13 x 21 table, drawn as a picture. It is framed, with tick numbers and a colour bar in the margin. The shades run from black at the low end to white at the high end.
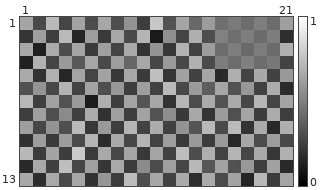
There is no overall slope. An odd patch, calmer than its surroundings, sits in the top right. The histogram has two humps. No row or column stands out. The top right is the calmest part. The field is checkered.
